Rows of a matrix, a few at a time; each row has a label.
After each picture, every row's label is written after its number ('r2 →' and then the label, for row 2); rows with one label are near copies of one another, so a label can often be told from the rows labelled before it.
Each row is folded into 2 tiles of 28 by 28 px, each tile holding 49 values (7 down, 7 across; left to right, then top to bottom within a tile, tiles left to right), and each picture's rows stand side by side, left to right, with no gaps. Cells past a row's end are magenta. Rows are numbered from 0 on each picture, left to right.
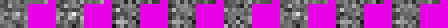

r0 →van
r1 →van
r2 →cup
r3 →cup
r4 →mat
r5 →van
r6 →cup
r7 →cup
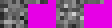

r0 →cup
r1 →van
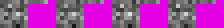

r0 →van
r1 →van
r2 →van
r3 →van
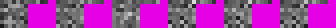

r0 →cup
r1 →mat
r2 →van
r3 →mat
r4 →mat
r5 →mat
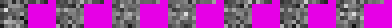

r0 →cup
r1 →mat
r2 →van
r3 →van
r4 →mat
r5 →mat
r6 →van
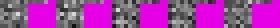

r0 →van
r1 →van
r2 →cup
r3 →cup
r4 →mat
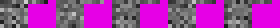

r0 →mat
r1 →van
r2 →cup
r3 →mat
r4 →cup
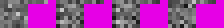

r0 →van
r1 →cup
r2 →cup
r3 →mat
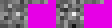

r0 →van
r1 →van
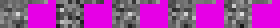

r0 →van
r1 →cup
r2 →van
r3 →van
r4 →van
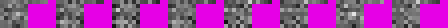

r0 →van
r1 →cup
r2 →cup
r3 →cup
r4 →mat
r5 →mat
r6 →van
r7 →mat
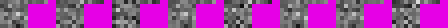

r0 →van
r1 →mat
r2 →cup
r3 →van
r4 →mat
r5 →van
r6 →van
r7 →mat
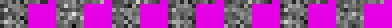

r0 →cup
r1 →van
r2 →mat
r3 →cup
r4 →mat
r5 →cup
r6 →van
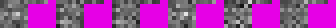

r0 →van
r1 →cup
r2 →cup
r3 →van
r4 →mat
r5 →mat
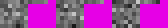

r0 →van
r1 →van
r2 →mat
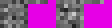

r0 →cup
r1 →van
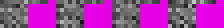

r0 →mat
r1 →cup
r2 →cup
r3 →mat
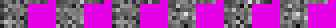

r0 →cup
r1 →mat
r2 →cup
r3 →van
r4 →mat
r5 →van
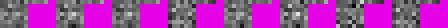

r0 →van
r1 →van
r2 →van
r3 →cup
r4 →van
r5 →van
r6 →mat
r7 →cup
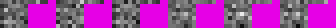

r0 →cup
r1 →mat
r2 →cup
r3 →van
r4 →van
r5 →van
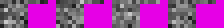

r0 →cup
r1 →mat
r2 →van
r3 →cup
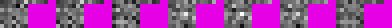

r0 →mat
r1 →mat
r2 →cup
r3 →van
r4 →van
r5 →van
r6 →cup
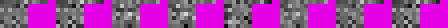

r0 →mat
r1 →mat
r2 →van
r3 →van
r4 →cup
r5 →van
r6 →mat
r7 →mat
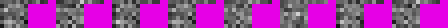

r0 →cup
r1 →mat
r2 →cup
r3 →cup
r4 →mat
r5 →van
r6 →cup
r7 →mat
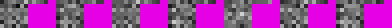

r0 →mat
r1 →cup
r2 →mat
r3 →cup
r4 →van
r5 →mat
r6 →cup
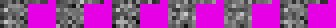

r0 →cup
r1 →mat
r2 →cup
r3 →van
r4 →van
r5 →cup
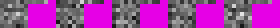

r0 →van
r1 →mat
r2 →cup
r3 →cup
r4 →van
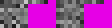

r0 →mat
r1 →cup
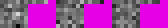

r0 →van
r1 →mat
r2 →cup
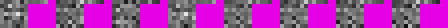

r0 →van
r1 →mat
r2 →cup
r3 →van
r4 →mat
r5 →mat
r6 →mat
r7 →mat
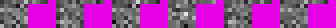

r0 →mat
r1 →cup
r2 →mat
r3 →van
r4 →cup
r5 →mat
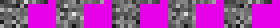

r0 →mat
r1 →van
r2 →cup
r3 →van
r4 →mat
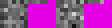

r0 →cup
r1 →van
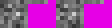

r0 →van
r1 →van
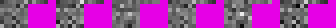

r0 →mat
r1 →mat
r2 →van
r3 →mat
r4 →van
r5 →mat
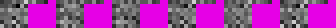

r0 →mat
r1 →cup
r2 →cup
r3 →mat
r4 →mat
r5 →mat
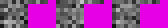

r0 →cup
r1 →mat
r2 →cup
